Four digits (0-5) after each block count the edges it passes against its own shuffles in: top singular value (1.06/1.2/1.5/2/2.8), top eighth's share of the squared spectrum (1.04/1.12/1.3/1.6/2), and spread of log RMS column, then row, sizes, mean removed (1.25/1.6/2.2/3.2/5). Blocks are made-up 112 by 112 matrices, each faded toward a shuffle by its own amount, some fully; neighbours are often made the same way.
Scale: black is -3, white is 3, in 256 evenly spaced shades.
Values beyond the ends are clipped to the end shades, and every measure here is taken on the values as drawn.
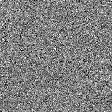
3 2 1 1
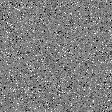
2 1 0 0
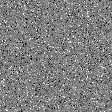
0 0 0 0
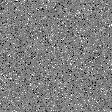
0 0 0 0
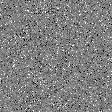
1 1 0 0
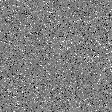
1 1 0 0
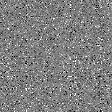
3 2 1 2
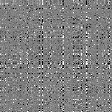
5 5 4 3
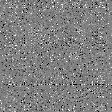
3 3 2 2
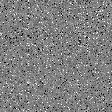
3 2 1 1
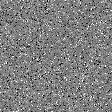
0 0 0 0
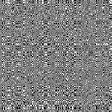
5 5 4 4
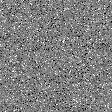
2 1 0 0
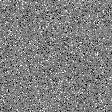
2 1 0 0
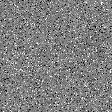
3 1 1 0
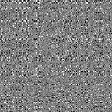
5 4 3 3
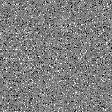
3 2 1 1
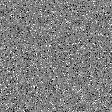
3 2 1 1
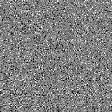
4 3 1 1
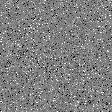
2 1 0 0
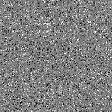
4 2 1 1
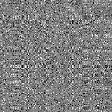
5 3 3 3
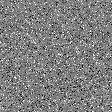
0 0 0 0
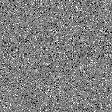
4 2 1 0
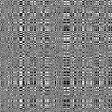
5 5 4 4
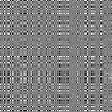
5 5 5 5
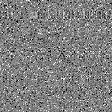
4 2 1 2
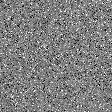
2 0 0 0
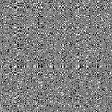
5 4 3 3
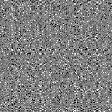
5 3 2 2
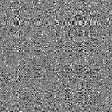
5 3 3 3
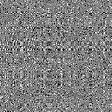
5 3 2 2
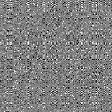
5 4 3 3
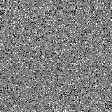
4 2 1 1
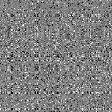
5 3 2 3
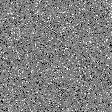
0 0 0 0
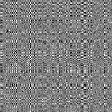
5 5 4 4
